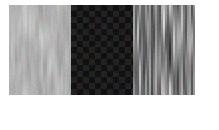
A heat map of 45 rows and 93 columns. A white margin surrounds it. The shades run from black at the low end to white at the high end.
It is made of 1 by 3 panels. Panel 1,1: high, streaked downward, faint in contrast. Panel 1,2: very low, checkered, faint in contrast. Panel 1,3: middling, streaked downward, strong in contrast.
